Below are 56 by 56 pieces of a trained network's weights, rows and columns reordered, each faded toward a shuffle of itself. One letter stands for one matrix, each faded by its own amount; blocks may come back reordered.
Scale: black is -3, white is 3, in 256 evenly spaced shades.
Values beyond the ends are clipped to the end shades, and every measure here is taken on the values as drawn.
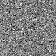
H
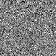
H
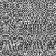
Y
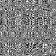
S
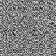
Y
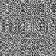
Y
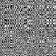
S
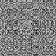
Y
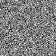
H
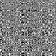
S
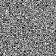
H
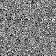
H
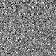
H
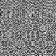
Y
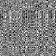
S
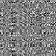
S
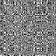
S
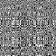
S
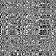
S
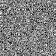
H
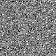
H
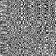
S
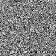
H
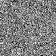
H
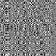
S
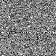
H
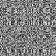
Y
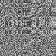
Y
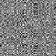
S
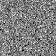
H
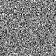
H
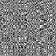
S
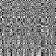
S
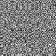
Y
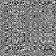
S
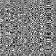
S
